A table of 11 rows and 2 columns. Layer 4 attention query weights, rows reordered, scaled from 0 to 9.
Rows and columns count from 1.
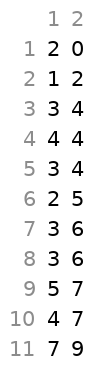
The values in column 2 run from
0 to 9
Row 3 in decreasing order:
4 3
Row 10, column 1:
4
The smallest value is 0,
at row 1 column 2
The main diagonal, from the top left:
2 2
